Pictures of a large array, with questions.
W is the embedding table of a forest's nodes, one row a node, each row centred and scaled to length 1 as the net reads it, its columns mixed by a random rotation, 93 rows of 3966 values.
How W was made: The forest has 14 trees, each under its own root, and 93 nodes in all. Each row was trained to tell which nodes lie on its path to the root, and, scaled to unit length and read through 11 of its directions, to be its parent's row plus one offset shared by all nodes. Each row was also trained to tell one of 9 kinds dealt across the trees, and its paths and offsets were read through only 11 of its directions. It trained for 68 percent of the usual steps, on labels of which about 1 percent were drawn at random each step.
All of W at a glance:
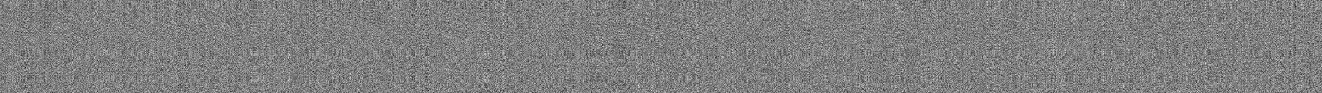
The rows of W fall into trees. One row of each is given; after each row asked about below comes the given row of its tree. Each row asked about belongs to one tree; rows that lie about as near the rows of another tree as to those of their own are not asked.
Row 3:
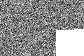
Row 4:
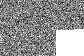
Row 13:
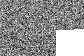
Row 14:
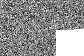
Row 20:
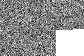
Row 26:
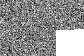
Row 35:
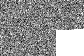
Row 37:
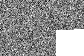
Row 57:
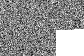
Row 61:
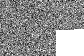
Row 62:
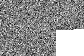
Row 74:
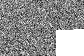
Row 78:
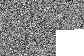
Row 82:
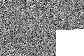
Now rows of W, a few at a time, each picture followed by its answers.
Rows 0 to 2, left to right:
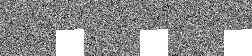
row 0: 78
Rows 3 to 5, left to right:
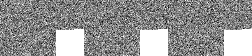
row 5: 4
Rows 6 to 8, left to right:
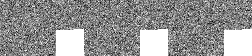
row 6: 26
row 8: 4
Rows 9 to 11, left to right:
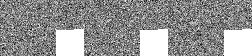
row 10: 61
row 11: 37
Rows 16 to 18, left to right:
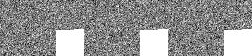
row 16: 61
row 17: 26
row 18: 13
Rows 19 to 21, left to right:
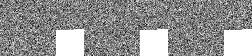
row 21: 78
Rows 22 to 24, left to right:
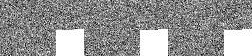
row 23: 14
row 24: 35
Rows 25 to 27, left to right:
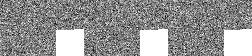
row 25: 26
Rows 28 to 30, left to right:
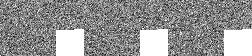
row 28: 13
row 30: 35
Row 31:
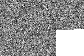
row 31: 37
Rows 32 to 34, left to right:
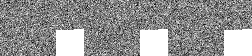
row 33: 82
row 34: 57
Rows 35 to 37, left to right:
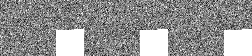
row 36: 20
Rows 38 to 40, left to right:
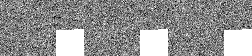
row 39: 4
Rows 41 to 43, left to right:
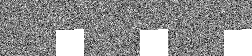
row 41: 61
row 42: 3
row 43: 13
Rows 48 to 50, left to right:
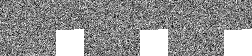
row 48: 26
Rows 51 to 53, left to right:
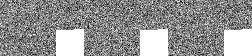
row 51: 35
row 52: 4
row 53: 35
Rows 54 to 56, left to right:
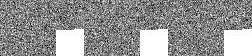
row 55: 35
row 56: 61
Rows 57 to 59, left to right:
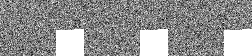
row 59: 37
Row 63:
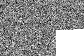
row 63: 4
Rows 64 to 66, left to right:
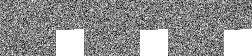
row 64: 13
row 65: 37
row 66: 35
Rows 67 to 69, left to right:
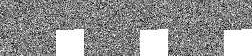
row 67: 62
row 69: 20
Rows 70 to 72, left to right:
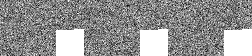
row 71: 62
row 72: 35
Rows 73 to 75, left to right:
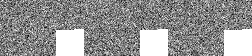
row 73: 78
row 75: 4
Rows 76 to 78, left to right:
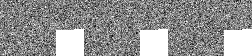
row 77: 78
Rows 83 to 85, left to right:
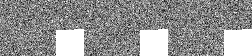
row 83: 14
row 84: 26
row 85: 4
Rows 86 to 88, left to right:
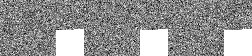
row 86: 14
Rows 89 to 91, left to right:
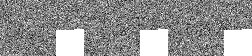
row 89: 82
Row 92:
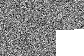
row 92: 61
